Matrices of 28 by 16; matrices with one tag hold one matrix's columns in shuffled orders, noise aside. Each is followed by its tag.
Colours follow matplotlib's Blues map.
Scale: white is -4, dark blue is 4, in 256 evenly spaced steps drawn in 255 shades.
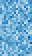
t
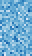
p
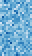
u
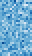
u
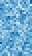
u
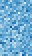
p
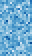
t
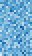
p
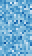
t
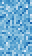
t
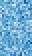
u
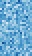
u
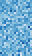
p
